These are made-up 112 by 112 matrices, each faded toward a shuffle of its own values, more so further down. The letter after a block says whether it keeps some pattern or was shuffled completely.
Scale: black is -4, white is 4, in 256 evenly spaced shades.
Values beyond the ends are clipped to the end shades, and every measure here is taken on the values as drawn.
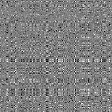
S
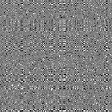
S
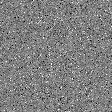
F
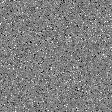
F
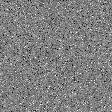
F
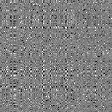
S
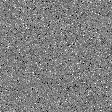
F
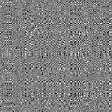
S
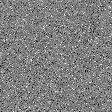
F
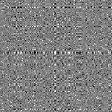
S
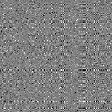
S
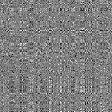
S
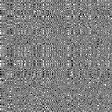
S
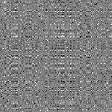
S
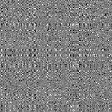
S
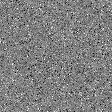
F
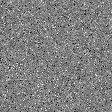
F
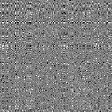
S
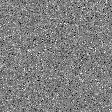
F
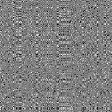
S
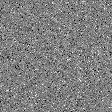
F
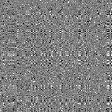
S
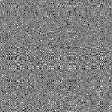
S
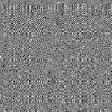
S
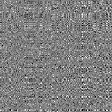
S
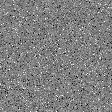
F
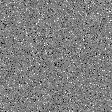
F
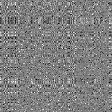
S
